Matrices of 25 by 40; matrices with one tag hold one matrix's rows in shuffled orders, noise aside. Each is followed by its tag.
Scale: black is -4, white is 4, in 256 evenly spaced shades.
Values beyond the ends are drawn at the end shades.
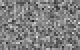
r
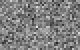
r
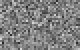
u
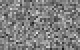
r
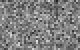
r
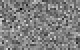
u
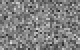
r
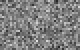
r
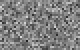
u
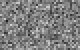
r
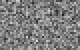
r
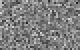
u
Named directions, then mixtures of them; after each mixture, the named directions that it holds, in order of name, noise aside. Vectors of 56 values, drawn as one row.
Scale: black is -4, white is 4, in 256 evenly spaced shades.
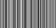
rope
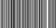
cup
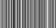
cup, rope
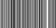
cup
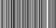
cup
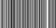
cup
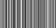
cup, rope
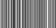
cup, rope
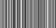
cup, rope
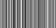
cup, rope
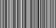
rope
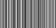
cup, rope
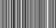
cup, rope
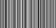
rope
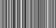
cup, rope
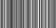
cup, rope
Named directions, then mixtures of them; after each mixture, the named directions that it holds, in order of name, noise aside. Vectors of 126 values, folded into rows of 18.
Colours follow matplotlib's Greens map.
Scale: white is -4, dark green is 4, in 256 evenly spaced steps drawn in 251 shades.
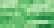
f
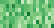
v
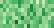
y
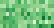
f, v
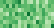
v, y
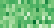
f, v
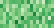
v, y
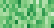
v, y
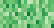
v, y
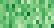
v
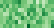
v, y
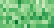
f, y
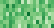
v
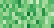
v, y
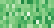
v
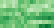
f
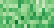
f, y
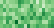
f, y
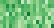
v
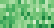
f, v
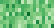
v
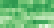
f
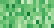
v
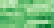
f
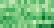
f, v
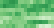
f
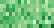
f, v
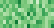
v, y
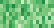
v, y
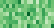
v, y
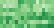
f, y
